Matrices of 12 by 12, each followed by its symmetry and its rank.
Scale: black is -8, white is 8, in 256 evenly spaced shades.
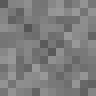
symmetric, full rank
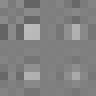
symmetric, rank one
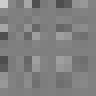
symmetric, rank one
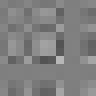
symmetric, rank one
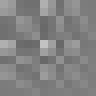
symmetric, rank two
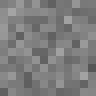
neither, full rank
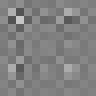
symmetric, rank two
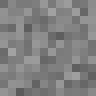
neither, full rank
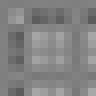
symmetric, rank one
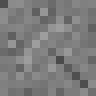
symmetric, full rank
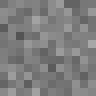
neither, full rank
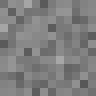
symmetric, full rank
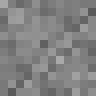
symmetric, full rank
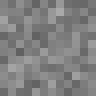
neither, full rank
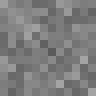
symmetric, full rank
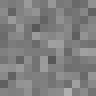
neither, full rank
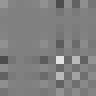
symmetric, rank one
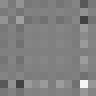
symmetric, rank one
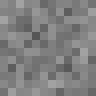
symmetric, full rank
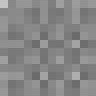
symmetric, rank two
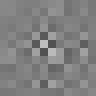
symmetric, rank two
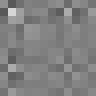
symmetric, rank two
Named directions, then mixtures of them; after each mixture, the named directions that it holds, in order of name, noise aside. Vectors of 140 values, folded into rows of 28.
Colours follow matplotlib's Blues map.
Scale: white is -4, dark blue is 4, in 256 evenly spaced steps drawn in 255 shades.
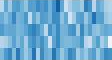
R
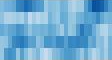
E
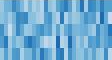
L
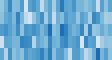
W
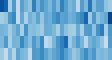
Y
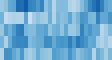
E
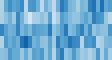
E, L, W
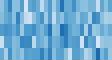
W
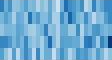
R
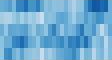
E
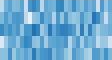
R, W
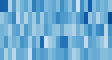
Y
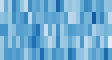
L, R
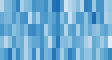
R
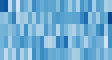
Y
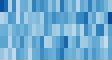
Y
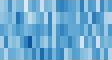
L, W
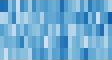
Y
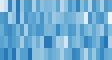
Y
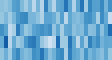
L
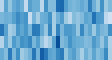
L, R, W
